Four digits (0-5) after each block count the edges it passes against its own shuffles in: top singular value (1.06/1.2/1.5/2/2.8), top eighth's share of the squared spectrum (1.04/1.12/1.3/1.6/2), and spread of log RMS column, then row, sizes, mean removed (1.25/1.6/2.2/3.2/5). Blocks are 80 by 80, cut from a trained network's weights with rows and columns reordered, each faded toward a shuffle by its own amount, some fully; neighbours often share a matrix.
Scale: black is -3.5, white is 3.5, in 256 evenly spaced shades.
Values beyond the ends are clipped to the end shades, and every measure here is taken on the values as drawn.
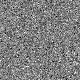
2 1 0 0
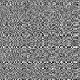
5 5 2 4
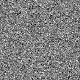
3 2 0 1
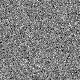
0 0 0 0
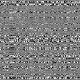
4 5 0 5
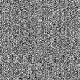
3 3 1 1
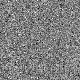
1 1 0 0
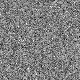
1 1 0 0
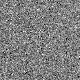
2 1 0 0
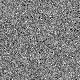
0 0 0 0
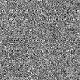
4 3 0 2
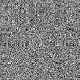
4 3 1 2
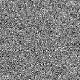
3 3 1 1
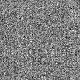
2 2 0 0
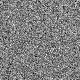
1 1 0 0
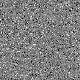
2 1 0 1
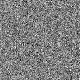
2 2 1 0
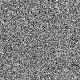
1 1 0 0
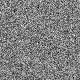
0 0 0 0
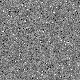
0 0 0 0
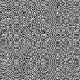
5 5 2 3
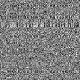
4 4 1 2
